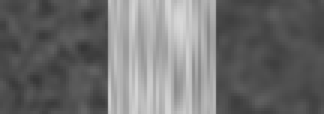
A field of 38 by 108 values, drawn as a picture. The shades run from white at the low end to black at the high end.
It is made of 1 by 3 panels. Panel 1,1: high, blotchy, faint in contrast. Panel 1,2: low, streaked downward. Panel 1,3: high, blotchy, faint in contrast.
